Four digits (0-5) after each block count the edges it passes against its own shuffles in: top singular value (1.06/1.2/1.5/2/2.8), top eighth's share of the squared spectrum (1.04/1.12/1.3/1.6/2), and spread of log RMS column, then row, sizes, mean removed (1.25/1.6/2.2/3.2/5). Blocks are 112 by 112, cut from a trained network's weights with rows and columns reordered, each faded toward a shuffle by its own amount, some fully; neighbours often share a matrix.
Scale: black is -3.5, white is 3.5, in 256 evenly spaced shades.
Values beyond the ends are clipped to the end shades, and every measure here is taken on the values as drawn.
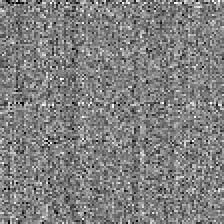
3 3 1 3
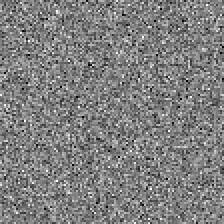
0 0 0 0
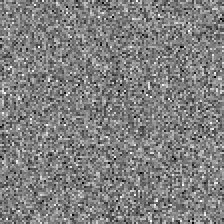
0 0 0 0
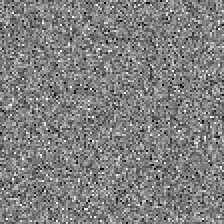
0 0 0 0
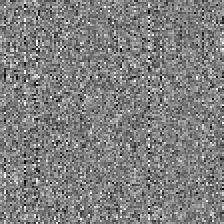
4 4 3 2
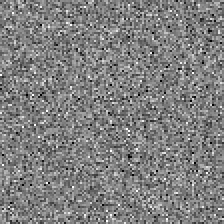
2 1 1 0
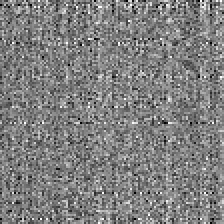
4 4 1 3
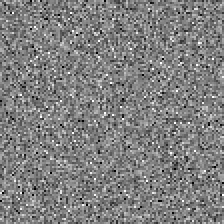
0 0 0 0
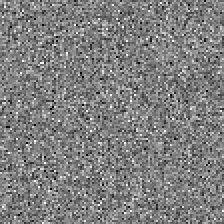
2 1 1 0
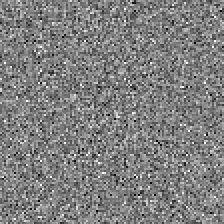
3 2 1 1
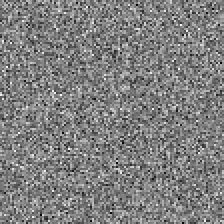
0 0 0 0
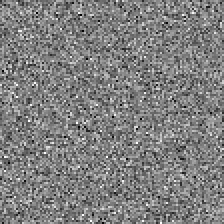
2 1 0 0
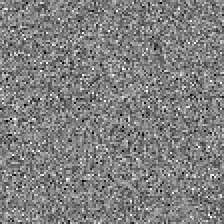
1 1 0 1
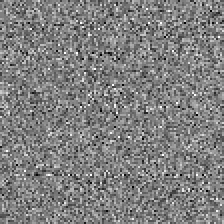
2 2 0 2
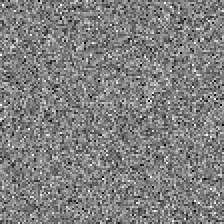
1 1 0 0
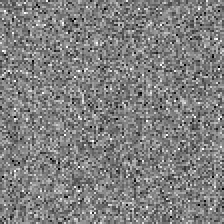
1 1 0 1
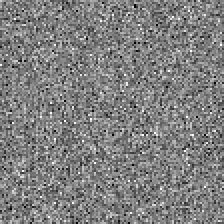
1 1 0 0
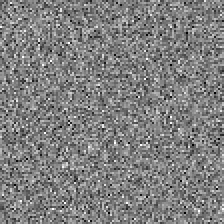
3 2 1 0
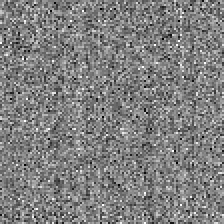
2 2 0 2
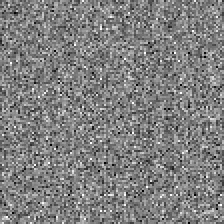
2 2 0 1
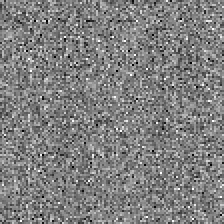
2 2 0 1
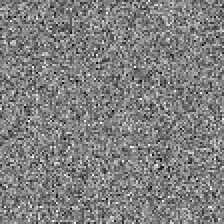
1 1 0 0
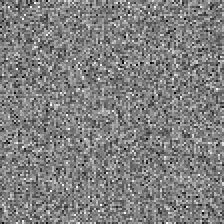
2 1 0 1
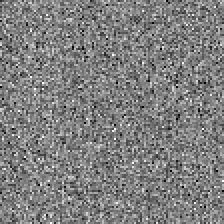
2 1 0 1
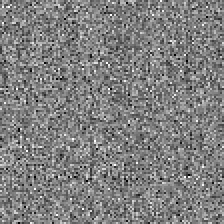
2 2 0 2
